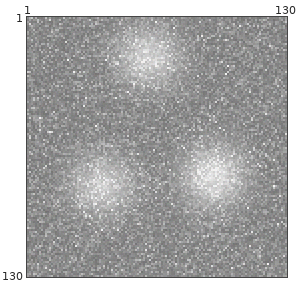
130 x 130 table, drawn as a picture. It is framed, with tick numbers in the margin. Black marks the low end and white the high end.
Average level on the scale: 60%. Slope: none. Histogram: skewed, a long tail of high values. Bumps: three.
